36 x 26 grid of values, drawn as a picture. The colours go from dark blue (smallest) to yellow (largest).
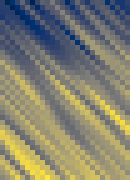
The field climbs toward the bottom. The ninth with the lowest average is the top left. The bottom left is the ninth with the highest average. No single row or column stands out from its neighbours. Streaks slant down to the right.
